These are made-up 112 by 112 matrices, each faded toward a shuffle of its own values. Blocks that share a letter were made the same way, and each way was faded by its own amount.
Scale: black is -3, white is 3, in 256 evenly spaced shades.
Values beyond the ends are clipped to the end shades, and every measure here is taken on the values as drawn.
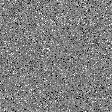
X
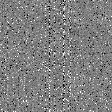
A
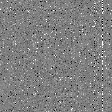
A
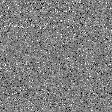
X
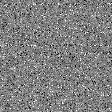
X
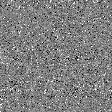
X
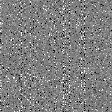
A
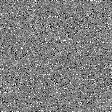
X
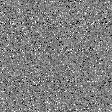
X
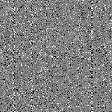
A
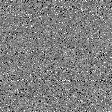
X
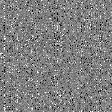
A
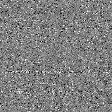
X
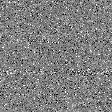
X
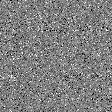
X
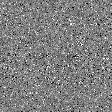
X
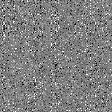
A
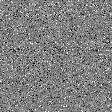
X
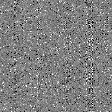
A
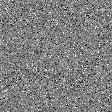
X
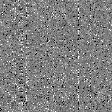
A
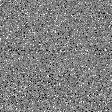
X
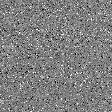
X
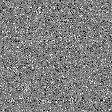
X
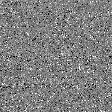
X
